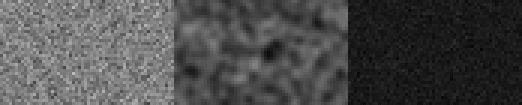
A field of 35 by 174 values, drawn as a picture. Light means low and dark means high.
It is made of 1 by 3 panels. Panel 1,1: middling, fine-grained. Panel 1,2: high, blotchy. Panel 1,3: very high, fine-grained, faint in contrast.
